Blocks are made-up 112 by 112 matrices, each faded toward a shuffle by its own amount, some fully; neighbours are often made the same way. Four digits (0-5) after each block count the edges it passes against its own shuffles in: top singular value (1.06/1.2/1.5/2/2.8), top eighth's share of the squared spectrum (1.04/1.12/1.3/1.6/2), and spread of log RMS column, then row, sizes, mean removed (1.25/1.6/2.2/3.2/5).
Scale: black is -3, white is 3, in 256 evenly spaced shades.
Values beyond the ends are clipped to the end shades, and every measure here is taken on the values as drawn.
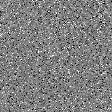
3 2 1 0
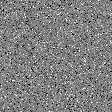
0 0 0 0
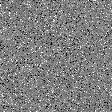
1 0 0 0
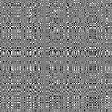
5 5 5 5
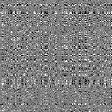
5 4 3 4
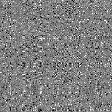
4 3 2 2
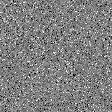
3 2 0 0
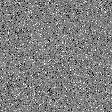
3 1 0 0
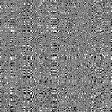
5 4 3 3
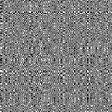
5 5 4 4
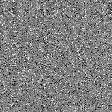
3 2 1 1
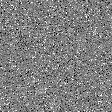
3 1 0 0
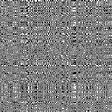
5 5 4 4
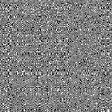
5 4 3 3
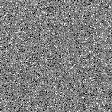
3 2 1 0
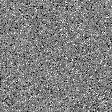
2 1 0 0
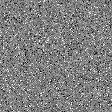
2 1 0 0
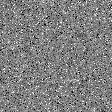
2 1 0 0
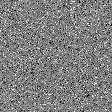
2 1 0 0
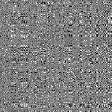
5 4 3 3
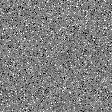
3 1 0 0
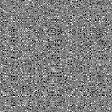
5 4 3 3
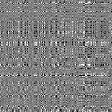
5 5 4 4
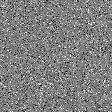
0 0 0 0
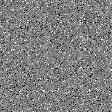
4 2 1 2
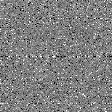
4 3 1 2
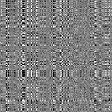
5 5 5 4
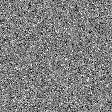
0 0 0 0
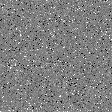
0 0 0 0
